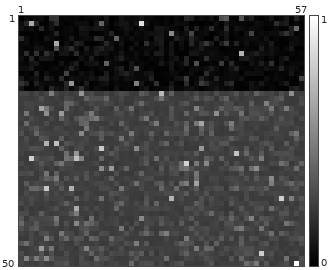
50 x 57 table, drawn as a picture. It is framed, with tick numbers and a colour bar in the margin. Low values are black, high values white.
The bottom part is higher, past a seam about 30% of the way down. On average the colour sits 20% of the way up the scale. No regular stripes run through it.
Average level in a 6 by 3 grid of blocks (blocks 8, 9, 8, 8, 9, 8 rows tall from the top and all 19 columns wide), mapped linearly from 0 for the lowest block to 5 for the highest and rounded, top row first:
000 | 111 | 555 | 555 | 555 | 555
